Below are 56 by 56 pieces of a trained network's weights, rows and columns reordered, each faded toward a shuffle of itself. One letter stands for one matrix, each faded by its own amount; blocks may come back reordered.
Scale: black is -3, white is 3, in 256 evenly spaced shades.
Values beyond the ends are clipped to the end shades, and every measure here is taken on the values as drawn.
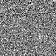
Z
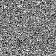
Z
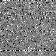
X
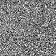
Z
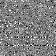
X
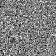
Z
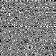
X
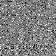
X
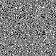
X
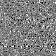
X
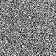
Z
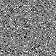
X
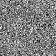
Z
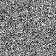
Z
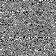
X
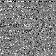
X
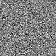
Z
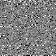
X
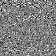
X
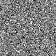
Z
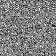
Z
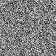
Z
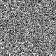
Z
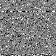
X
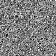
Z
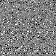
X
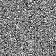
Z
